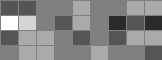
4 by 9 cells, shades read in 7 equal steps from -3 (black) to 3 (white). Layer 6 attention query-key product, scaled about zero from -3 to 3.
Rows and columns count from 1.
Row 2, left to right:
3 2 0 -1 1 0 -2 -1 -2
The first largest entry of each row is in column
5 1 2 2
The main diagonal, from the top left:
-1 2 1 0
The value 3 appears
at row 2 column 1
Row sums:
1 0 1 2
